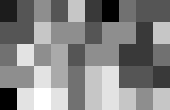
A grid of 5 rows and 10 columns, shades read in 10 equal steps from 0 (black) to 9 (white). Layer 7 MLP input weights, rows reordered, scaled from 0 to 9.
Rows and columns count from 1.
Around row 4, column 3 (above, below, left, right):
5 9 5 6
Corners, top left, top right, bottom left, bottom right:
1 3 0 7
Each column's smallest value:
0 3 5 3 3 2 0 2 2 2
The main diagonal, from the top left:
1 3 5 6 4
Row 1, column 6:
2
